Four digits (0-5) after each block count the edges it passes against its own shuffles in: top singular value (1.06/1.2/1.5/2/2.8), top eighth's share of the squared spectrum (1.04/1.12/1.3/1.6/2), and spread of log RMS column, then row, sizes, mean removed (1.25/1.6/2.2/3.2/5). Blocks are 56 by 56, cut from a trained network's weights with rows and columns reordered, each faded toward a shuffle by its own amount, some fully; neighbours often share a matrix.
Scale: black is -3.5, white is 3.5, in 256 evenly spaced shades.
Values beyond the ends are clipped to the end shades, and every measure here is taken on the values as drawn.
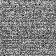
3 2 0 0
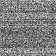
3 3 0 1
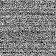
3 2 0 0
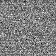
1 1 0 0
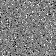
0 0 0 0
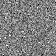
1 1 0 0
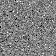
0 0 0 0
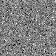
0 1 0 1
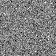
0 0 0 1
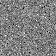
0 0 0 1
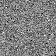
0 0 0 0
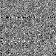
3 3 0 2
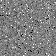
1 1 0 0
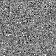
0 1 0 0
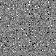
2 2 1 0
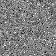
0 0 0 0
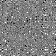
3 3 2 1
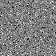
1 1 0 0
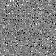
2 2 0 1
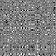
4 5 2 3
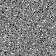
1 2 0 0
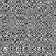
4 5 2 3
